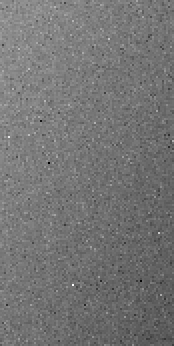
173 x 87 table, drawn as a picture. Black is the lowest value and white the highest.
Stripes: none. Ninth with the highest average: top left. Slope: up to the top left. Mirror symmetry: none. Ninth with the lowest average: bottom right. Odd rows or columns: none.
